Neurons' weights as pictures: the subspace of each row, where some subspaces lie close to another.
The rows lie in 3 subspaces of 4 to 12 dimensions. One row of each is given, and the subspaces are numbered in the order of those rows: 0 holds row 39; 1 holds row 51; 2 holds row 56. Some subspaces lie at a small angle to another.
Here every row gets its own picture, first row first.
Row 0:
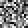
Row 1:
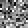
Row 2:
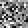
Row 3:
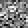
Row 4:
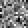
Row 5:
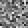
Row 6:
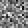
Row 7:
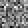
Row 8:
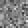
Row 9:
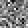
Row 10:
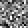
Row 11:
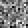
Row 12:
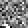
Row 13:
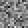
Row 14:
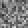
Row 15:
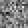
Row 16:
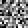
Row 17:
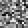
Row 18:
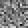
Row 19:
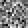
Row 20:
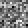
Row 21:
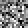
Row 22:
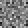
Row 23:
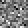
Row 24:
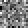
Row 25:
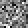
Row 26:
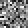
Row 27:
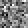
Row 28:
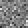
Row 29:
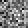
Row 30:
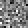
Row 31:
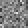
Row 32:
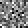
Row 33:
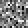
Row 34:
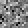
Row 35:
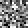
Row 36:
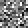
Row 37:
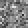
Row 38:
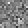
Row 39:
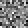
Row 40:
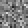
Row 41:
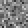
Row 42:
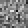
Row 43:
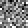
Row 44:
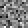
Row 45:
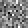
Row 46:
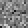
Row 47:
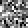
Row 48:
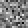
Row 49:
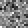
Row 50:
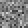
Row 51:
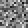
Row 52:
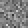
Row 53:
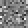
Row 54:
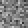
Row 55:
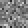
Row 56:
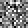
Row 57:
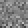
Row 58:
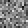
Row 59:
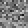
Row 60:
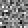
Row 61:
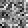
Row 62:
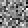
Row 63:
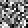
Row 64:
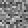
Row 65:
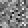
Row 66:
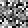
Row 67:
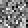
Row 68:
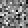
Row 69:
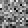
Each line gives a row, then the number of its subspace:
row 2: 1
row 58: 1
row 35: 0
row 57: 2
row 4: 1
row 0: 1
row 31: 1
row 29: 2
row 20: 2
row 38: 1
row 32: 0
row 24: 2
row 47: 2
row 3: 1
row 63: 2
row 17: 0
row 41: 1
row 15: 2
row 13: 2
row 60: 2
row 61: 2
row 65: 0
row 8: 1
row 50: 0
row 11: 2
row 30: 2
